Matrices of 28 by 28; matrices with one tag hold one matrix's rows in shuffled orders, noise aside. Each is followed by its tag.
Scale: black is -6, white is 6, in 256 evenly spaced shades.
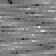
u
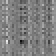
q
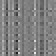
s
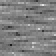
u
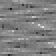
u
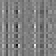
s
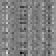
q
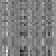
q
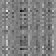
q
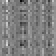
q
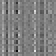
s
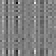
s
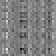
q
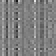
s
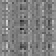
q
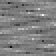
u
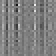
s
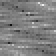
u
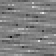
u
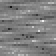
u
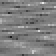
u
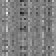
q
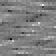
u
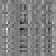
q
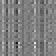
s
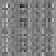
q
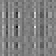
s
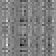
q
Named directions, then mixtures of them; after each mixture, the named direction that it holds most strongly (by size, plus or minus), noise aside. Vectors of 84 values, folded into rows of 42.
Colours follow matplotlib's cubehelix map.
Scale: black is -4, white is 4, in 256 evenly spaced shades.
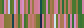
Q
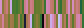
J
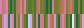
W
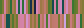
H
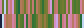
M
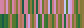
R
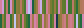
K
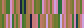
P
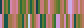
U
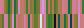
Q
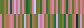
K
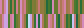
W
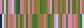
M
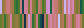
J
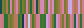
U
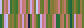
U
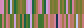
K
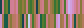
U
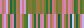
W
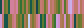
U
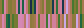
H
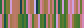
U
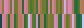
W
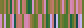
K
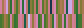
R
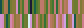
U
